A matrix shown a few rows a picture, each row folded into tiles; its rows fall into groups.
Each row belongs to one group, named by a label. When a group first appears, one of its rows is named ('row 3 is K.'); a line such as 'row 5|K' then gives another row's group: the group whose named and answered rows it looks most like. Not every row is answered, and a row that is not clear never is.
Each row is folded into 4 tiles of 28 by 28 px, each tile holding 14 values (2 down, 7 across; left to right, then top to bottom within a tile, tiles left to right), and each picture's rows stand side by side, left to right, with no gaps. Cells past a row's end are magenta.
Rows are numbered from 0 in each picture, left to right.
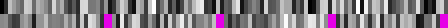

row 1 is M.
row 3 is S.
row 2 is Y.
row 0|M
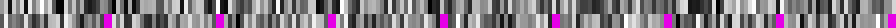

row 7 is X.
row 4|M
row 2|M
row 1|M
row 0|S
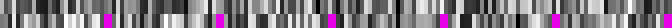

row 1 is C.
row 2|M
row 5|S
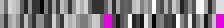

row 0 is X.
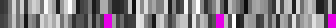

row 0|S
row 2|M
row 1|M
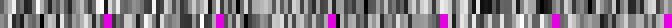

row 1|C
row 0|Y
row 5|C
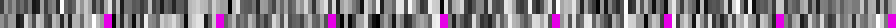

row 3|Y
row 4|Y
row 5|X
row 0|X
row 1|C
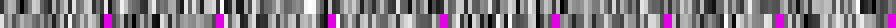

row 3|X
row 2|M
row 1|Y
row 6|X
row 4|Y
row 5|M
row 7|S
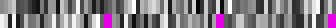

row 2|C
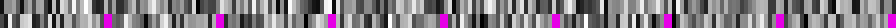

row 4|S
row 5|Y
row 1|S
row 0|M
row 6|C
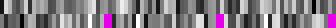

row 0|C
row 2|S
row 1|Y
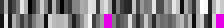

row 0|C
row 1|C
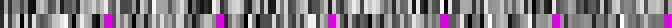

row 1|S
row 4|S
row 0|C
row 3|S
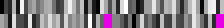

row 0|S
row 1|Y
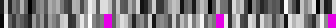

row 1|C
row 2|X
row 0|C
